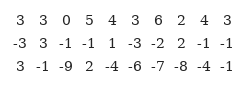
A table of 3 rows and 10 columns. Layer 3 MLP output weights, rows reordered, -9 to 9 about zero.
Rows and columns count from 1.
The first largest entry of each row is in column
7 2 1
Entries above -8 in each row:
10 10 8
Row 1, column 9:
4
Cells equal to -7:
1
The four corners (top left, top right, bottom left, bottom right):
3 3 3 -1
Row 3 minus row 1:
0 -4 -9 -3 -8 -9 -13 -10 -8 -4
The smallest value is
-9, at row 3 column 3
